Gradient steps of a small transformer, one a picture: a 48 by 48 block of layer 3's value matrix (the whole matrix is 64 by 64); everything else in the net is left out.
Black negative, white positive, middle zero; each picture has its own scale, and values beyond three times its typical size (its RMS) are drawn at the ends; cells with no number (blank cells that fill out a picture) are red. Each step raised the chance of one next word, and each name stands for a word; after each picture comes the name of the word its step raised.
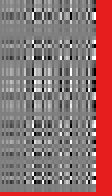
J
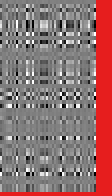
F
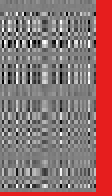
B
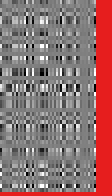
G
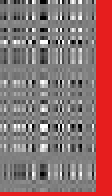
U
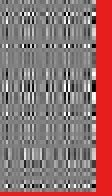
G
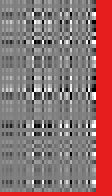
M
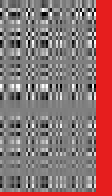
M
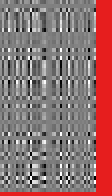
J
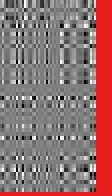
F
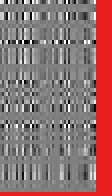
U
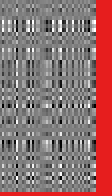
J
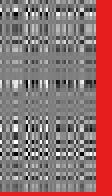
J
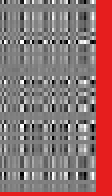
U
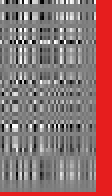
U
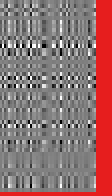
M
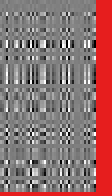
B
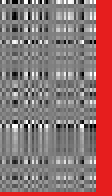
U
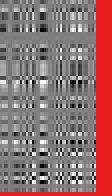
J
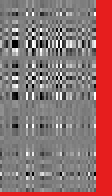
M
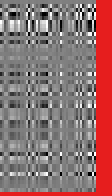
F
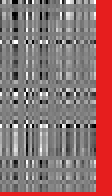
U
